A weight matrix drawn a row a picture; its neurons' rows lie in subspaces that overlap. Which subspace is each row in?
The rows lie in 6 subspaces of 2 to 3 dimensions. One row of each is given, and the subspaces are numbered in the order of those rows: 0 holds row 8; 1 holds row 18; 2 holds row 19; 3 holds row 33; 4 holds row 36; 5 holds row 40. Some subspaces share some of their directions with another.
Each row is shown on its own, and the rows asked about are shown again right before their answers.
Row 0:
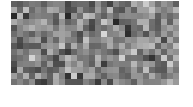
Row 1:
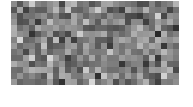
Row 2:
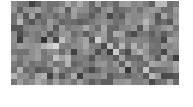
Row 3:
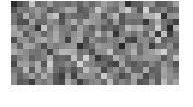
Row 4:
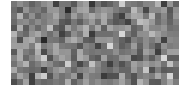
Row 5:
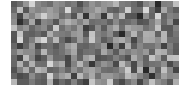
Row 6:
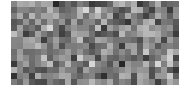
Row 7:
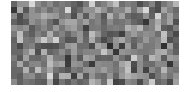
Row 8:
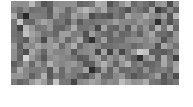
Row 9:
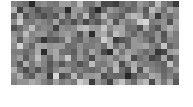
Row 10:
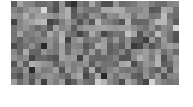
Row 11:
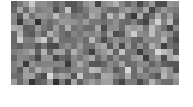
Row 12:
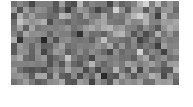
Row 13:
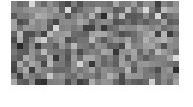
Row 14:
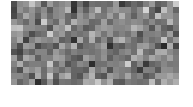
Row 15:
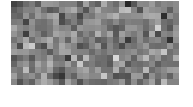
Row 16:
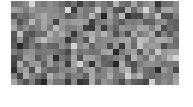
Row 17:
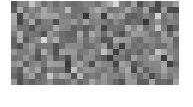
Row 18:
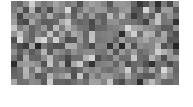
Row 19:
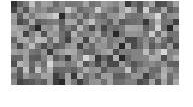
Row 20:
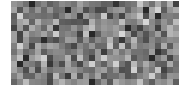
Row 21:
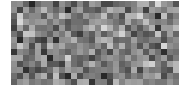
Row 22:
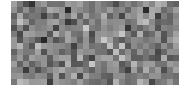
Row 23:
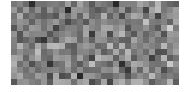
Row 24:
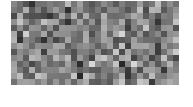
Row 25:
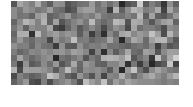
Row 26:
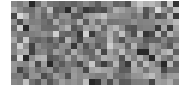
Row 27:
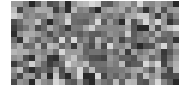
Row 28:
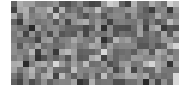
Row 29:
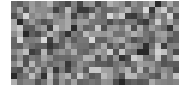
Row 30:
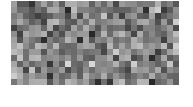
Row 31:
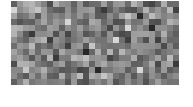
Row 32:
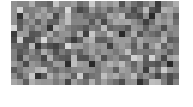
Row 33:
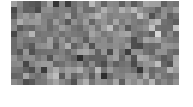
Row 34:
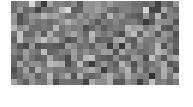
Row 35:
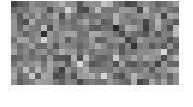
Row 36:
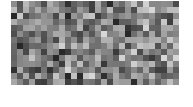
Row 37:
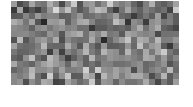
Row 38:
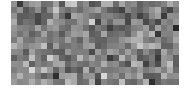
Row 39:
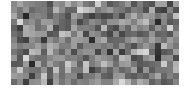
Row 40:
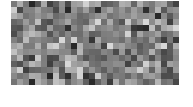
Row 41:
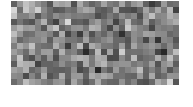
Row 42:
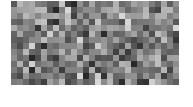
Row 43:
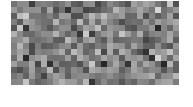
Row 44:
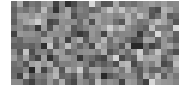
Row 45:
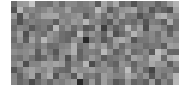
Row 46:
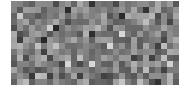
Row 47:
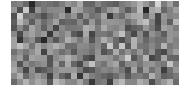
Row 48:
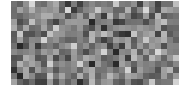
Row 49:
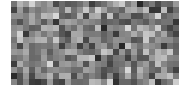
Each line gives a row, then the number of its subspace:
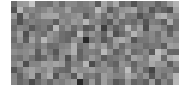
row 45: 1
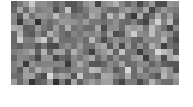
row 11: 0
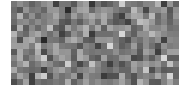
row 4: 2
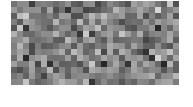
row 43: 0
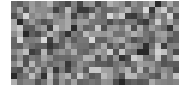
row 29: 0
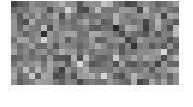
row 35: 2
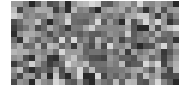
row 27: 5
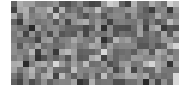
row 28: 1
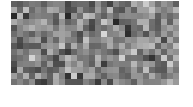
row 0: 4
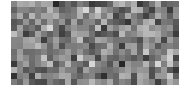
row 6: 2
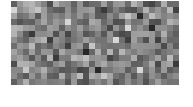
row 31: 3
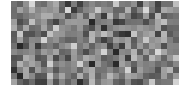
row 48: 4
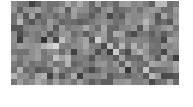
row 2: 0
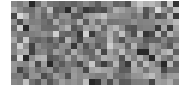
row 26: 0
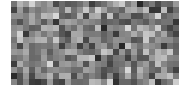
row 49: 2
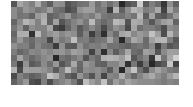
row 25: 0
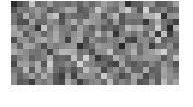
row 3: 2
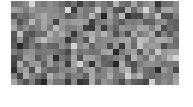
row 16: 4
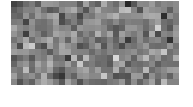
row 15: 2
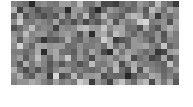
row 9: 1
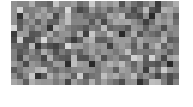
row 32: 2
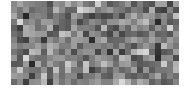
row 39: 0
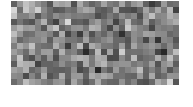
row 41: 3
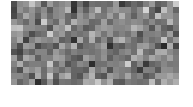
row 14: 5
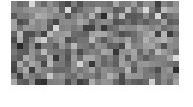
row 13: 4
